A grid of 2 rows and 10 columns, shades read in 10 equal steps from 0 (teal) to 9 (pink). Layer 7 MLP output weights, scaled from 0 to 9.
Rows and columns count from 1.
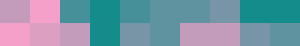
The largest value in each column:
9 9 7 0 4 3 7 7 4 3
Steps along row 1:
up down down up up same up down same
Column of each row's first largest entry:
2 1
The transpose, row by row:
7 9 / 9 8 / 2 7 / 0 0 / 2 4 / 3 3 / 3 7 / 4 7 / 0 4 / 0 3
